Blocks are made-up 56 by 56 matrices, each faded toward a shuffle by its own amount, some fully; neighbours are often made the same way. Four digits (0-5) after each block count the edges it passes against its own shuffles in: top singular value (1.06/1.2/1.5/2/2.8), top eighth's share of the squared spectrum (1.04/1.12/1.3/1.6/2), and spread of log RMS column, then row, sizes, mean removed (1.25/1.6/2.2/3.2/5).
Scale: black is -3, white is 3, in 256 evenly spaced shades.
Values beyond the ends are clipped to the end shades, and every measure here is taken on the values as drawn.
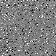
3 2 1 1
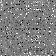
3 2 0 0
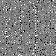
3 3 2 0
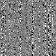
1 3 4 0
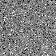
0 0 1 0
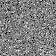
0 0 0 0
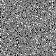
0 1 2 0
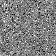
0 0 1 0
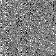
1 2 3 0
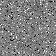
1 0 0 0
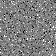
0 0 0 0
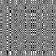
5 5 4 3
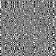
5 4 3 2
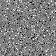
2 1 0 0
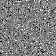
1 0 0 0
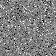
0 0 0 0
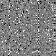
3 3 2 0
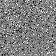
0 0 0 0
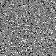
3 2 1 0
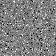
2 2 0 0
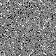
1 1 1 0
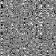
4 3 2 1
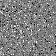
2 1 0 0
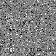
3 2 1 1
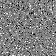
2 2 0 0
